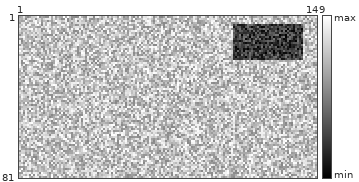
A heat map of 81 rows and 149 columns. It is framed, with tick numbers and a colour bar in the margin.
The values are skewed, with a long tail toward low values. The halves do not mirror each other. There are no regular stripes. The ninth with the lowest average is the top right. An odd patch, lower than its surroundings, sits in the top right.
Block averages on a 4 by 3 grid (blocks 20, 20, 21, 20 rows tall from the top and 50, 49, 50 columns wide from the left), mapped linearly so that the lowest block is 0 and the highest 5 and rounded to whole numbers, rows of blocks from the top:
5 5 0
5 5 4
5 5 5
5 5 5
